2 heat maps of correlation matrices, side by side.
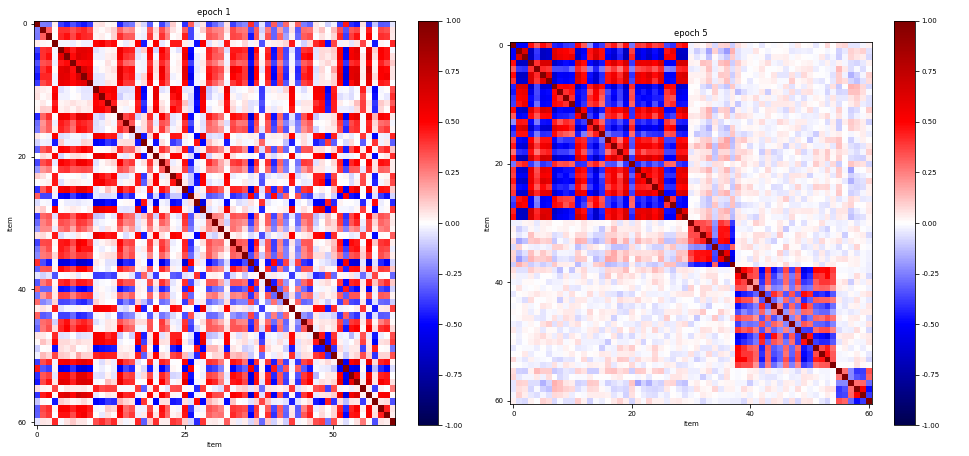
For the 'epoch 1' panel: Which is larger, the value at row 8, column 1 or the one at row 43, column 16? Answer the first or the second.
the first
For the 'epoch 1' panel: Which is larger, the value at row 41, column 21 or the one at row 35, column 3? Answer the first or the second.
the first
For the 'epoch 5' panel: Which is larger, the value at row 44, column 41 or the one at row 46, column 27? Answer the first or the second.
the second
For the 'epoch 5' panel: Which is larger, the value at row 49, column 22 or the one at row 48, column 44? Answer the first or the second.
the first
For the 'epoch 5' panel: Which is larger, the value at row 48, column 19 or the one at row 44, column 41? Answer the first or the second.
the first
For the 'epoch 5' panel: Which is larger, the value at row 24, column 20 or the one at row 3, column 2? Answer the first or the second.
the first
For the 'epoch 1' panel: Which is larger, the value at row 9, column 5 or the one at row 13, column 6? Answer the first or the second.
the first
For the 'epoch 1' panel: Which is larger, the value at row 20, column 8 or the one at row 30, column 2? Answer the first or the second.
the second
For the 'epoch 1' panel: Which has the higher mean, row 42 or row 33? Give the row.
33
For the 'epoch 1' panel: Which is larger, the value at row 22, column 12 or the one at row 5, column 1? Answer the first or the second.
the second
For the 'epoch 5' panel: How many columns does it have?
61
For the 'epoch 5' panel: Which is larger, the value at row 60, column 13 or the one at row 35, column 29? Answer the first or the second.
the second
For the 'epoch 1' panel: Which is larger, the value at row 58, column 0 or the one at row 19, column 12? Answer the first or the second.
the second
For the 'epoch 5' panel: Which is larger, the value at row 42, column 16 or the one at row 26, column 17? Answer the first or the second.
the first
